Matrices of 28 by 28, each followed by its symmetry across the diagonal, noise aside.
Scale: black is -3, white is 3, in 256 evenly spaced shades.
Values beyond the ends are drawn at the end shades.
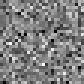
neither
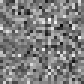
neither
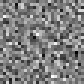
antisymmetric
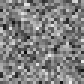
antisymmetric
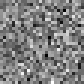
neither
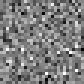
neither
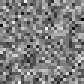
antisymmetric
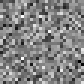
neither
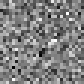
antisymmetric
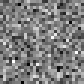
neither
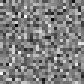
antisymmetric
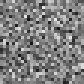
antisymmetric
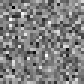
neither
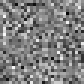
antisymmetric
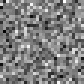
antisymmetric
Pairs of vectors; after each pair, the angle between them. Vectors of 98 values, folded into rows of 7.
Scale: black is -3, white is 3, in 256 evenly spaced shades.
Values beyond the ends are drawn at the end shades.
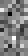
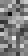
nearly parallel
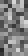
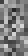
orthogonal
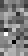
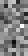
orthogonal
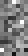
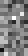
partly opposed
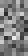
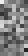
orthogonal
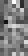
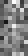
nearly parallel
